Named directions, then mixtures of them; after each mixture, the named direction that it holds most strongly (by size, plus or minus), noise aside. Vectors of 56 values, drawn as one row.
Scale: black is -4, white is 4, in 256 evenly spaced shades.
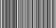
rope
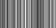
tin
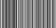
rope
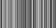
rope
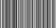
rope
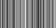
tin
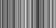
tin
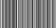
rope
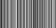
rope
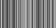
rope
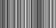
tin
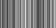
tin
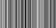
tin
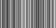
tin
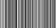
tin
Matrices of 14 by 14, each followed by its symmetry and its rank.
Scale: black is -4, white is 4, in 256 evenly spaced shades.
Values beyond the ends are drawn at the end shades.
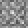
symmetric, rank three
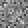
symmetric, full rank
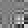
symmetric, rank one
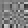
antisymmetric, rank two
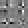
antisymmetric, rank two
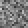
neither, full rank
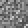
symmetric, full rank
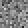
neither, full rank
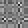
antisymmetric, rank two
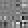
antisymmetric, rank two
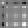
symmetric, rank one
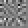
antisymmetric, rank two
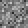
symmetric, full rank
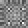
symmetric, rank three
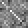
symmetric, full rank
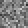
neither, full rank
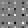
symmetric, rank one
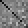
symmetric, full rank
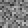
neither, full rank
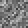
symmetric, full rank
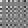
symmetric, rank one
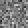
neither, full rank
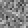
neither, full rank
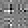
antisymmetric, rank two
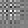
symmetric, rank one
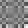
symmetric, rank one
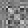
symmetric, rank three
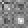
symmetric, rank three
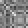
symmetric, rank three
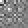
symmetric, rank three
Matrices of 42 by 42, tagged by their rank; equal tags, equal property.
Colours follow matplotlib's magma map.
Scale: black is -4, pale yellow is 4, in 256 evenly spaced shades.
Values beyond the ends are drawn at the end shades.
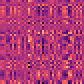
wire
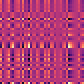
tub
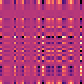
tub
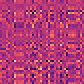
wire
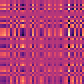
tub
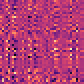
wire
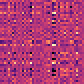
wire
